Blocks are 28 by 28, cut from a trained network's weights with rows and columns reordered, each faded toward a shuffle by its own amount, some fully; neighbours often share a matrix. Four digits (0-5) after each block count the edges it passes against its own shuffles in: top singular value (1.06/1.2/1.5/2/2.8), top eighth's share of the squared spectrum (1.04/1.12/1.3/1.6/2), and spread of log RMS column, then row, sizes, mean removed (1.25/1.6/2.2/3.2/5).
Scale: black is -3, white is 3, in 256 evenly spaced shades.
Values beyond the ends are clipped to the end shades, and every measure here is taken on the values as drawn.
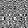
3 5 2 2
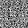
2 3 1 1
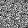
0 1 0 0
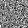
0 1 0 0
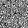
1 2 0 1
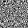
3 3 0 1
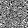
1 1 0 0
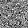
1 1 0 0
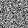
0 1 0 0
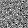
0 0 0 0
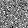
0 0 0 0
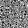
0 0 0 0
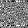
3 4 0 2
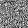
0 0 0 0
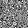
1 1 0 0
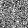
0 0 0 0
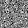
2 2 0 1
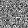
2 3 0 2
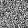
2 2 0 0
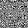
2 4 1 2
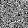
2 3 0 1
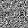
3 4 1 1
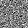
1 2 0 0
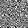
2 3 1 1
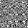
3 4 0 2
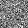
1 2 0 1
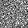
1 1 0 0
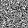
1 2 0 0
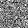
1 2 0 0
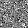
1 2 0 0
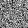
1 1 0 0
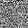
2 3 0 1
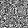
2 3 1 0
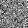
1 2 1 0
